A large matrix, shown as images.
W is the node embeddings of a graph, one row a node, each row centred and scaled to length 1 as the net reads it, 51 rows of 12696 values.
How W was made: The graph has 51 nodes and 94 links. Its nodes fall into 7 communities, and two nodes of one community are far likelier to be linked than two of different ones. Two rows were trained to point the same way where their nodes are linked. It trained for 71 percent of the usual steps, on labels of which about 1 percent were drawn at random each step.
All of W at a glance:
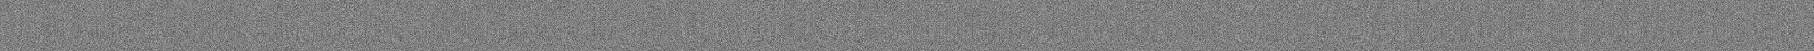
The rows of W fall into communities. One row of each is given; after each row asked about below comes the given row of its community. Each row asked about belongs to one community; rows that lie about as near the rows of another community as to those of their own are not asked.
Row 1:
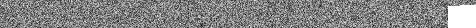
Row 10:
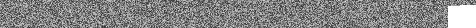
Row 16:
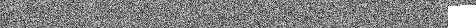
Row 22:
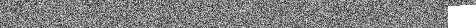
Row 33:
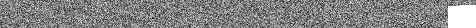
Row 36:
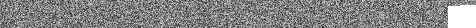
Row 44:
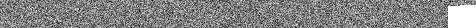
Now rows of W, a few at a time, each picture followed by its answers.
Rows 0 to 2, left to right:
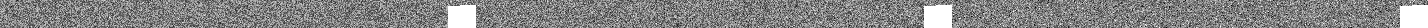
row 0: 22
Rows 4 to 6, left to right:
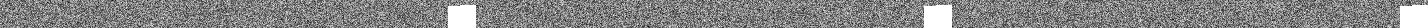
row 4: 33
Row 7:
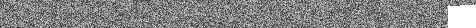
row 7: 22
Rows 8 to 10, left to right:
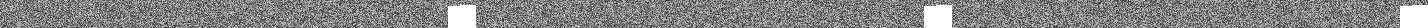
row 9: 36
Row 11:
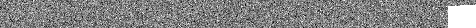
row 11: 44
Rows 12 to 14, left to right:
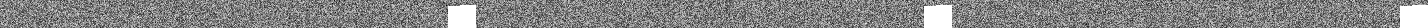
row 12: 44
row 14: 44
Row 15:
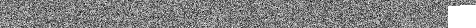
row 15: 36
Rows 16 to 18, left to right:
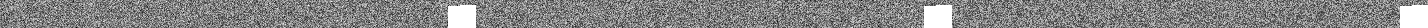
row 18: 22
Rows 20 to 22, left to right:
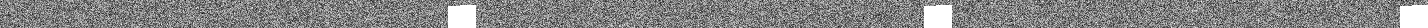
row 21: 33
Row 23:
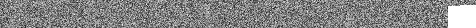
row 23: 16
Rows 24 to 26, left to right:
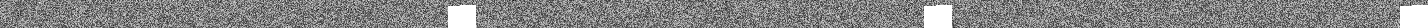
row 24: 22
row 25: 36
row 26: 10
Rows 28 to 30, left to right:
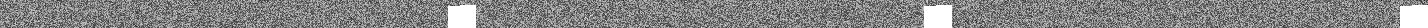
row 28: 44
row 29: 22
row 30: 10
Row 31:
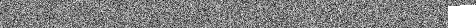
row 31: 1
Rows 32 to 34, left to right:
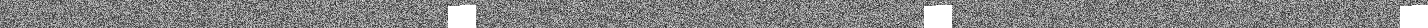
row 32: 1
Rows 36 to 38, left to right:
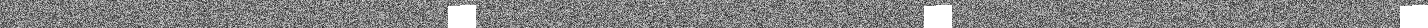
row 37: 44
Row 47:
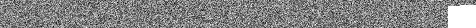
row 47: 10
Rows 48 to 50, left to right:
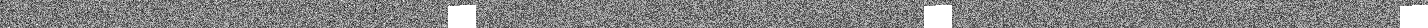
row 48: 10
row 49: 10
